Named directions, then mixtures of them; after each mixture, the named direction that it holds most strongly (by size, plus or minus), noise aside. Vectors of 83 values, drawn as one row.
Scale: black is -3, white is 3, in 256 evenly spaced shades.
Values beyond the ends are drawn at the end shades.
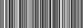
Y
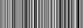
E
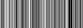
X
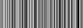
E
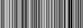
X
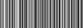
Y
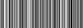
Y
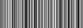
E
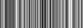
X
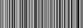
E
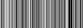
X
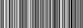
Y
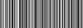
Y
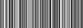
Y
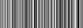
E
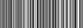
E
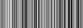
E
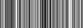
X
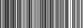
X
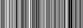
X
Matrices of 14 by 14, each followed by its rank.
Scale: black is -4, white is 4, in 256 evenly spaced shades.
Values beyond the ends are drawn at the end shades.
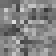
three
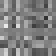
two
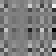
one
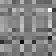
two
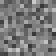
full rank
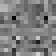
three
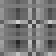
one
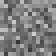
full rank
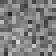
full rank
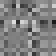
two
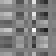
one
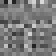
three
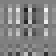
one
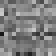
three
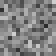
full rank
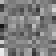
two
